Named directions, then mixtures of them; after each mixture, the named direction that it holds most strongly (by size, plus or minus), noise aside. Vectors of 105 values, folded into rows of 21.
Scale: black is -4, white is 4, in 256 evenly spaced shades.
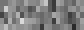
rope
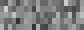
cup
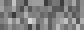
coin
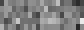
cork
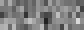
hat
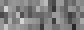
rope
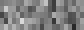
rope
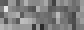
rope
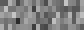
cup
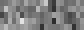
rope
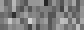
coin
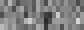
hat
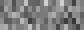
coin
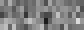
hat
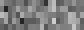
rope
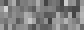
cup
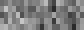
rope
